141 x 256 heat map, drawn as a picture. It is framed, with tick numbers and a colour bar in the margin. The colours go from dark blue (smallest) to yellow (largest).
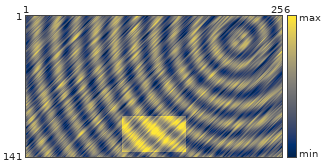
Concentric rings centre on the top right. The ninth with the highest average is the bottom middle. There is no overall slope. In the bottom middle lies a patch that is higher than the rest.
